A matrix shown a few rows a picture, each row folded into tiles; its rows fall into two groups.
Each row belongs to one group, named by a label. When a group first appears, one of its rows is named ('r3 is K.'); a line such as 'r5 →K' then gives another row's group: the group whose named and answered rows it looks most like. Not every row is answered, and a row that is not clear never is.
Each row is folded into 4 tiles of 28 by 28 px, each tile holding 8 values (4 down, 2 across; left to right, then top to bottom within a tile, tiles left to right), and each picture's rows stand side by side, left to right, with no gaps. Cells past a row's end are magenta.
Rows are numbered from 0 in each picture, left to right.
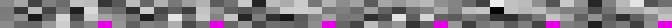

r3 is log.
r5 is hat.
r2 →hat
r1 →log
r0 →log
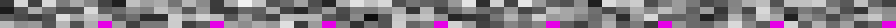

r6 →log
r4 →log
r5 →hat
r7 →log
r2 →log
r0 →log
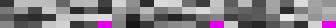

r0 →log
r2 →log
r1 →hat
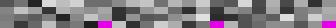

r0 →hat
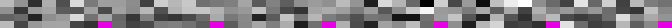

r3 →hat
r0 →log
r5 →log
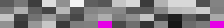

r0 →hat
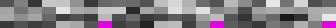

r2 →hat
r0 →hat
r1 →hat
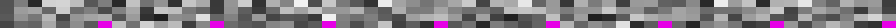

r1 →log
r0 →hat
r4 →hat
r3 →hat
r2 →hat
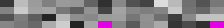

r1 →hat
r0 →log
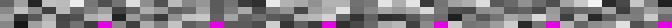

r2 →hat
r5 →log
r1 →log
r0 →hat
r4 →log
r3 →hat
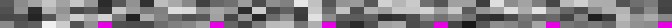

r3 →hat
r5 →log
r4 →hat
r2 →log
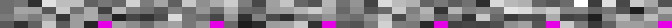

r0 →hat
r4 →hat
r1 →log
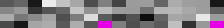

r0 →hat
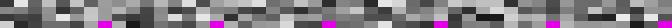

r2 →log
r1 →log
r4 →log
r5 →log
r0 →log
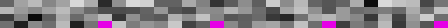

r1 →log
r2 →hat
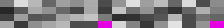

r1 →log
